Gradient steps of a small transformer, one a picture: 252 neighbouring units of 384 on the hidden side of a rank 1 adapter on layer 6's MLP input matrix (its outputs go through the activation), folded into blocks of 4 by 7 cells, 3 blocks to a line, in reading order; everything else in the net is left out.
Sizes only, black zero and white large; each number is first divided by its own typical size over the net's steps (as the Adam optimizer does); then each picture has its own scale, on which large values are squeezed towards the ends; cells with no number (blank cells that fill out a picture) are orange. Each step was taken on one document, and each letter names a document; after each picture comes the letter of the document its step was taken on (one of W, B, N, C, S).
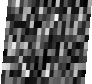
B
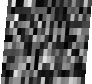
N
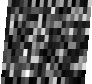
B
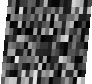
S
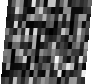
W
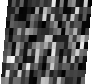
N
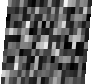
N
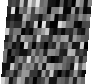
S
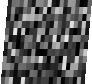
S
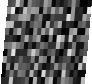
S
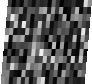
N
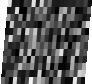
W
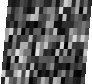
N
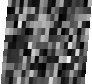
B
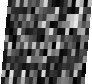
S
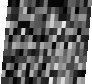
B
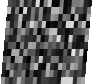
S
